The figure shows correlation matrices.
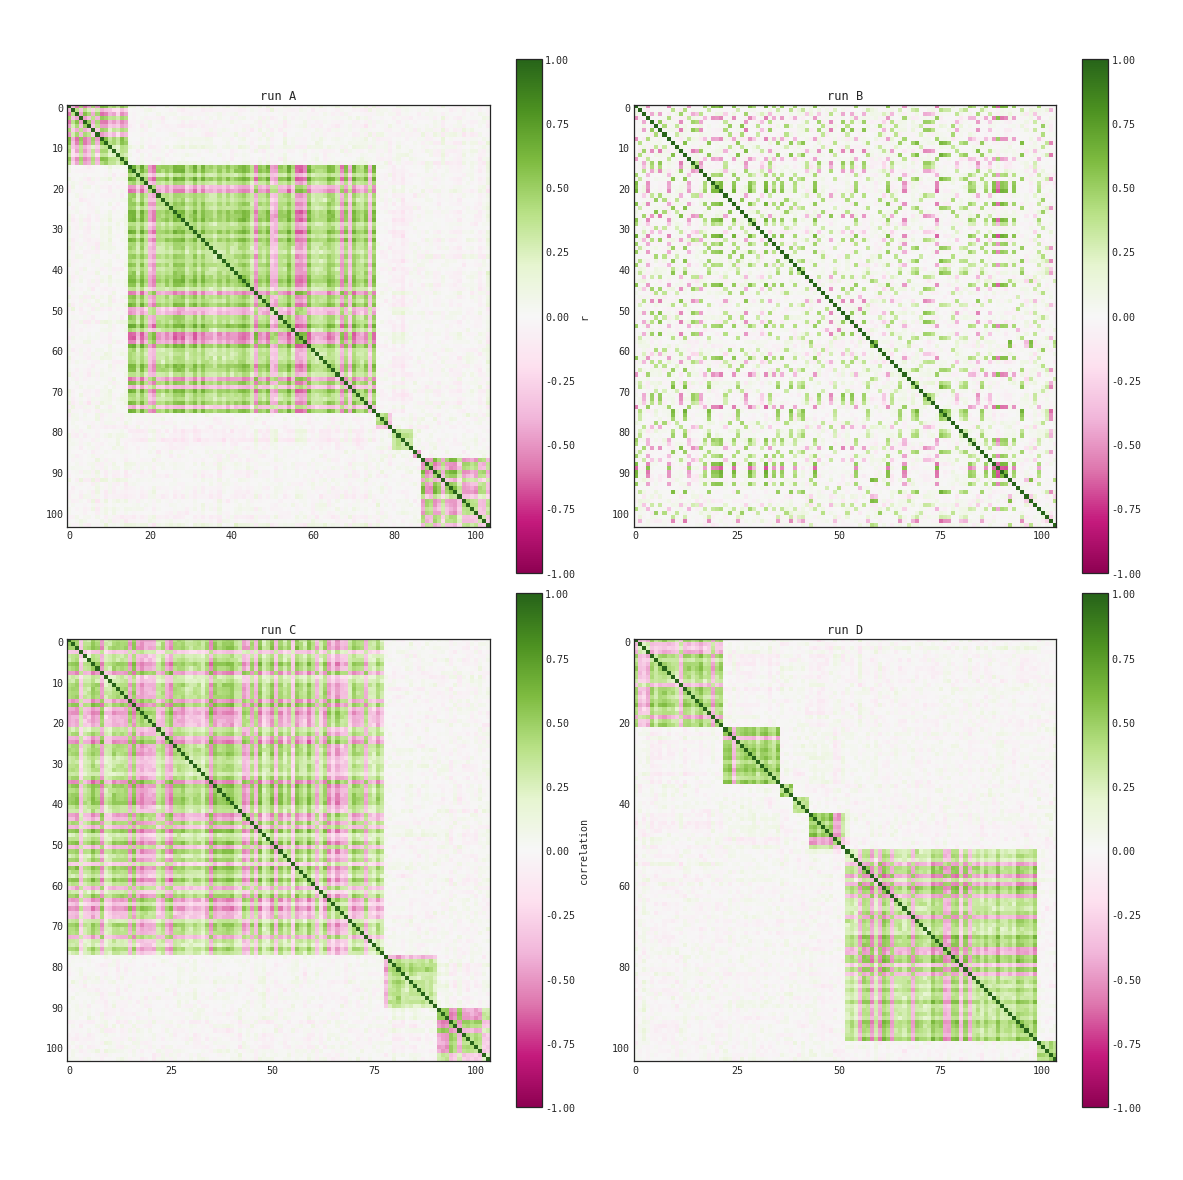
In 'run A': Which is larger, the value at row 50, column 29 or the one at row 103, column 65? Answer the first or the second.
the second
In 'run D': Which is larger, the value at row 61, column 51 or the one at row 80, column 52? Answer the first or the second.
the first
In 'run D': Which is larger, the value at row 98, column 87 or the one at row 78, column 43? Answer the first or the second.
the first
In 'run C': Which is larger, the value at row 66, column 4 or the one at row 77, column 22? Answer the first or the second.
the second
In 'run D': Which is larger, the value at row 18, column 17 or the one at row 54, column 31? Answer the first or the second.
the first
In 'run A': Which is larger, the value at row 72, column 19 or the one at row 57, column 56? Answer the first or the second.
the second
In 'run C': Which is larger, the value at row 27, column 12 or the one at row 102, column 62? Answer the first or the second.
the first
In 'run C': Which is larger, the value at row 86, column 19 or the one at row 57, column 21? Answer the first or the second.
the first
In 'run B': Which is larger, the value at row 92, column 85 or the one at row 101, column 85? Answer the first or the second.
the second
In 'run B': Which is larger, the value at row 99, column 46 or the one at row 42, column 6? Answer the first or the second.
the second
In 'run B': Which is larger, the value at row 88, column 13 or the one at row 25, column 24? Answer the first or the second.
the second
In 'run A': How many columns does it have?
104
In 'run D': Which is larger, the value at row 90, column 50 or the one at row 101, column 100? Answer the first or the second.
the second
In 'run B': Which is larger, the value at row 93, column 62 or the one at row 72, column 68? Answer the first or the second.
the first
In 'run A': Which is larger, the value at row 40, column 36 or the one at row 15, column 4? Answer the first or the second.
the first
